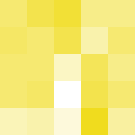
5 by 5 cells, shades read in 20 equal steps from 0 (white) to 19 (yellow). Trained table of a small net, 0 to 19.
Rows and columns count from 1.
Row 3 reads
12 12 5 14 10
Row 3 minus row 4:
0 -1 5 -1 -2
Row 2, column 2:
12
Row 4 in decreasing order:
15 13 12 12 0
